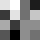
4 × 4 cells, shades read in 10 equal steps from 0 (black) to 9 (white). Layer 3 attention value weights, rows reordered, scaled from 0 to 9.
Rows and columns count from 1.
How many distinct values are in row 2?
4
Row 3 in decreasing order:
6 5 5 2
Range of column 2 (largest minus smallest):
9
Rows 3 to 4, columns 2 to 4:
2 5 5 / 0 5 4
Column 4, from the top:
1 7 5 4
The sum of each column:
19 19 18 17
